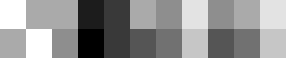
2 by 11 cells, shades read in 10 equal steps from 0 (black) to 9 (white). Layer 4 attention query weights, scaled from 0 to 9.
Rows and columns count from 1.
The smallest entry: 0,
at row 2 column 4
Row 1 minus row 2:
3 -3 1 1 0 3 1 1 2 2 1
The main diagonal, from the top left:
9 9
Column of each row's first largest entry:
1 2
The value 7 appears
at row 2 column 8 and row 2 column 11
